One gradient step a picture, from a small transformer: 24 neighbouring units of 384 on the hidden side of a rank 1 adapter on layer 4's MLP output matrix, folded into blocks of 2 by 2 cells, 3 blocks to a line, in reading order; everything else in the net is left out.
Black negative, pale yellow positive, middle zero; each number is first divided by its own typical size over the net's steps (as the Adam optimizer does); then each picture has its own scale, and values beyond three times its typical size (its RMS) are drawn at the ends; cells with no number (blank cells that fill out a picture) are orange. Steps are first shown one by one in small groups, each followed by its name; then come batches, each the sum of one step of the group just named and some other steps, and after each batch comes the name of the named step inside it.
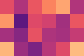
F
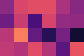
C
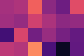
C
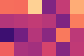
C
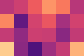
F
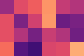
F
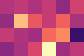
C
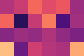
F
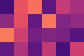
C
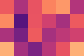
F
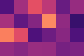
C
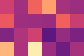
C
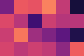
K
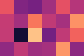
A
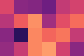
A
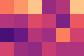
A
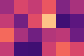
A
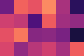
K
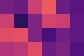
K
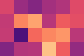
A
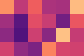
A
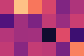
K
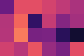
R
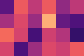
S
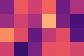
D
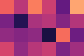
R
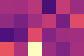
D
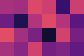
D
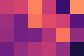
D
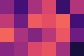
D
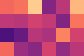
D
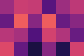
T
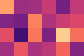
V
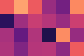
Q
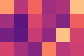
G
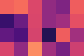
Q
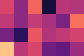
V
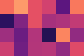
Q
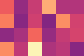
V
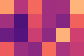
G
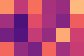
G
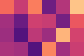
G
